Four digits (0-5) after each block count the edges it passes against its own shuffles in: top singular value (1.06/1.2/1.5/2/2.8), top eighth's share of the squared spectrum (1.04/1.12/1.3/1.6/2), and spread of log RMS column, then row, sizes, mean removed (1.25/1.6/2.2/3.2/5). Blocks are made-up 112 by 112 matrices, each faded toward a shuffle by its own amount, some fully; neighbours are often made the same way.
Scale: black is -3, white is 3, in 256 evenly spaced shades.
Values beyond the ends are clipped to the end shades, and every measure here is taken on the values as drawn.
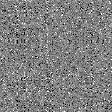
4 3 2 1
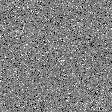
1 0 0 0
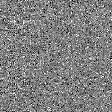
3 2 1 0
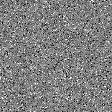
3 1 0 0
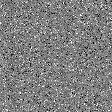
0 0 0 0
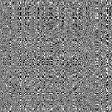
5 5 4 3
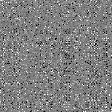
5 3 2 2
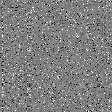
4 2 1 0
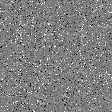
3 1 0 0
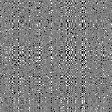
5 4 4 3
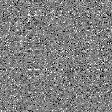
4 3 1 2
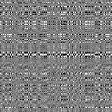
5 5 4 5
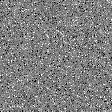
3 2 0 0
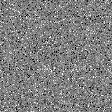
3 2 0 1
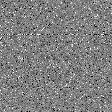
3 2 0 1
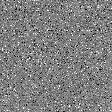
3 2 0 1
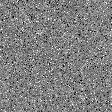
0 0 0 0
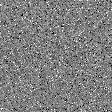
0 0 0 0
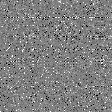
4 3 1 2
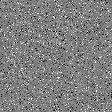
2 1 0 0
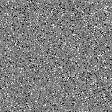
3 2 0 1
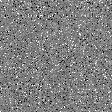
3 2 0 1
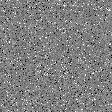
2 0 0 0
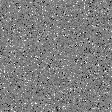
0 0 0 0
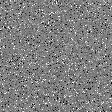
0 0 0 0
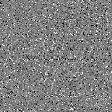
4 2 1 2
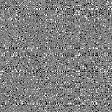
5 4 2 3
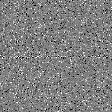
4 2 1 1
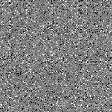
4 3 2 2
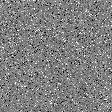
0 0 0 0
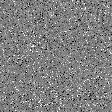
2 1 0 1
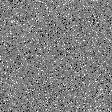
2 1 0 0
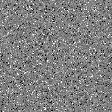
3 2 1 1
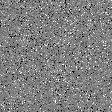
2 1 0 0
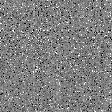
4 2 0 1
